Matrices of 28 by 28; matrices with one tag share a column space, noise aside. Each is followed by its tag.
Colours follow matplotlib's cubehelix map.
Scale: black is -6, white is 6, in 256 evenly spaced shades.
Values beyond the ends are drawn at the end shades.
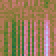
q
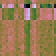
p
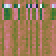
p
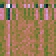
p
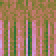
q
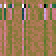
p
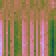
q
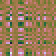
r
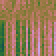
q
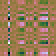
r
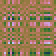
r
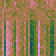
q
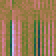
q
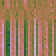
q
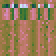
p
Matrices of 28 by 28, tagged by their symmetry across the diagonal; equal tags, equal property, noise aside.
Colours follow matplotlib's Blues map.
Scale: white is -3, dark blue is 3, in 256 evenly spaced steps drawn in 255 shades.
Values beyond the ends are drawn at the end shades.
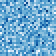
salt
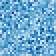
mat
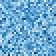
salt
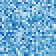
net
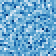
mat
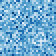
mat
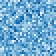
mat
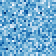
net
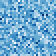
net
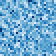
mat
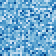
salt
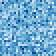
salt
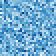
salt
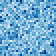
mat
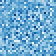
mat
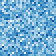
salt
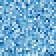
salt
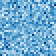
net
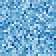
net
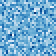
net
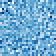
net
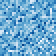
mat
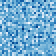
net
